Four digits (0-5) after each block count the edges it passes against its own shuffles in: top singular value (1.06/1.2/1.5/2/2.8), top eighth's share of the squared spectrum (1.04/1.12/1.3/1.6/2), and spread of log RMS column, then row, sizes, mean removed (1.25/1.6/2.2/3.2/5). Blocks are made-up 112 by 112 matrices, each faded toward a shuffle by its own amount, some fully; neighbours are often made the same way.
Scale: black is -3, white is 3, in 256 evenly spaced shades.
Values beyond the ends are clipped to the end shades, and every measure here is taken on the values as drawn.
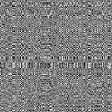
5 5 4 4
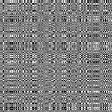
5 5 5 5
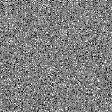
4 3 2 1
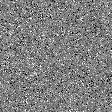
0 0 0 0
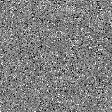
3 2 1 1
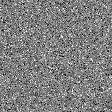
0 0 0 0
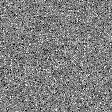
0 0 0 0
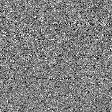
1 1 0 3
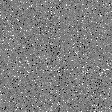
2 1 0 0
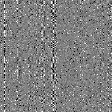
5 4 3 1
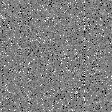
3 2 2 0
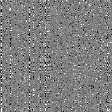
4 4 3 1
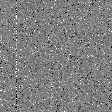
3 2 1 0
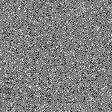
2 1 1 0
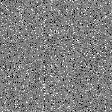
3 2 2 0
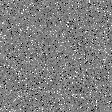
0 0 0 0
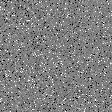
0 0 0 0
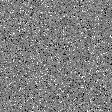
1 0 0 0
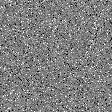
1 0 0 0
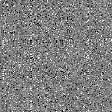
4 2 2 1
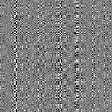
5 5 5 3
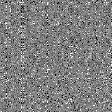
4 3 3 2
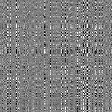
5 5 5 3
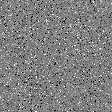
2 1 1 0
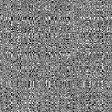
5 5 4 3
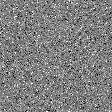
2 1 1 0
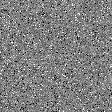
2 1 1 0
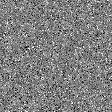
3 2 0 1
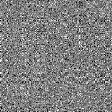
4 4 2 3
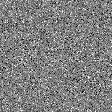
3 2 0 0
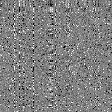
4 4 3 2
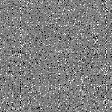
4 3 2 1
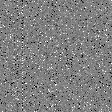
2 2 1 0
